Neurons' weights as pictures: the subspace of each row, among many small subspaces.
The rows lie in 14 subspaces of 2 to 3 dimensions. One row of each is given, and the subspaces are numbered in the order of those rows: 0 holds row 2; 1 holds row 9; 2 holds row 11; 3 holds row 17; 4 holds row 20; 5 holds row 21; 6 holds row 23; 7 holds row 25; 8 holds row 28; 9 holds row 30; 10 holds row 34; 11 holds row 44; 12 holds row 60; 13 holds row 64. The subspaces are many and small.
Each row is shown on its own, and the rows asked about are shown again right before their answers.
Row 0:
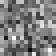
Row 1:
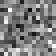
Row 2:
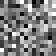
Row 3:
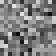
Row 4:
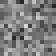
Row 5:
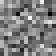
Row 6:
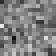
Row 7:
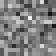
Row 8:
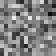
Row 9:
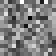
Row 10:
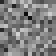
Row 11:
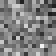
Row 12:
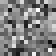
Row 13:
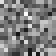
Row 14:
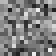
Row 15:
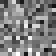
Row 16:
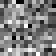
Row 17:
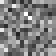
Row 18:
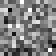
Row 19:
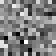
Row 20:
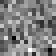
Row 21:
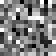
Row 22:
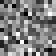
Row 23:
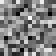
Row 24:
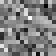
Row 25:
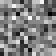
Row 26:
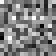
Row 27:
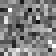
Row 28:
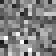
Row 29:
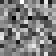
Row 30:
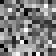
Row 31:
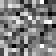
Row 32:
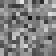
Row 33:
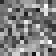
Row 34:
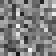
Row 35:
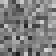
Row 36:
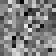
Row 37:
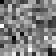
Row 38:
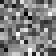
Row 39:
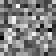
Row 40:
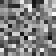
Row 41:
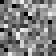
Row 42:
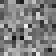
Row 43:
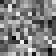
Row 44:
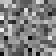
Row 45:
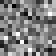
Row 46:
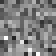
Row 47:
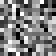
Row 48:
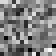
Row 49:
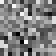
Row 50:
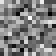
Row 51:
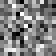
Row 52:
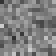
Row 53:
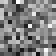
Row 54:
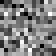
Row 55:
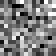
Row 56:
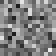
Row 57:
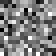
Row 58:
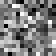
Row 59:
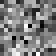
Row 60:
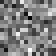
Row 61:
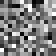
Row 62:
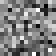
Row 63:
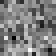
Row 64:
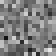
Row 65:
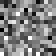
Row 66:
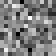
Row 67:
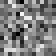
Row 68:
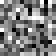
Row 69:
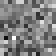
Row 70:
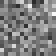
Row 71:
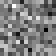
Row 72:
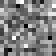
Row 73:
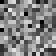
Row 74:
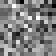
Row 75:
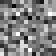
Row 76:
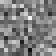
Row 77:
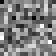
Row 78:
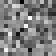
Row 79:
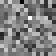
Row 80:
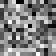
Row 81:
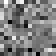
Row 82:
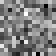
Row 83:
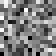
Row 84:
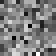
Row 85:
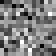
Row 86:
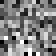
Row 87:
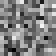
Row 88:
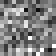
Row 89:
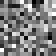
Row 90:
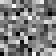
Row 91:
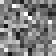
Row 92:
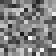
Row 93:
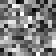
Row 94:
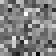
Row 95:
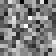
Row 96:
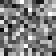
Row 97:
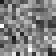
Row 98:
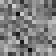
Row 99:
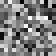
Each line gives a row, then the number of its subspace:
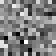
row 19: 8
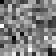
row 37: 10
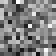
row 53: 6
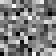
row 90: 7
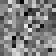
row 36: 9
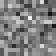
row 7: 6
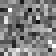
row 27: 5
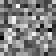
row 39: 5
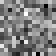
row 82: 9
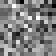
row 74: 13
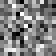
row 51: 4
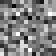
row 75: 7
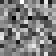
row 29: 1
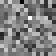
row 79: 9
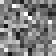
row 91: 3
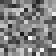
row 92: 0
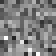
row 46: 8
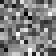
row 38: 12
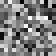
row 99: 9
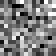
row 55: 2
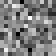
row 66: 12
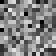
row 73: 3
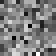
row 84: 12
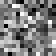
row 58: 3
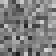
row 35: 2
